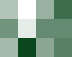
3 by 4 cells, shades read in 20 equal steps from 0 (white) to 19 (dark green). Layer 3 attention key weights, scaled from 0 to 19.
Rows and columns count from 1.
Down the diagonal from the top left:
6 2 9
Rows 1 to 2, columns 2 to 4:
0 8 15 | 2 12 12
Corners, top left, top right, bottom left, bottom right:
6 15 7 13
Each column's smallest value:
6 0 8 12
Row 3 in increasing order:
7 9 13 19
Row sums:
29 37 48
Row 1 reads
6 0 8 15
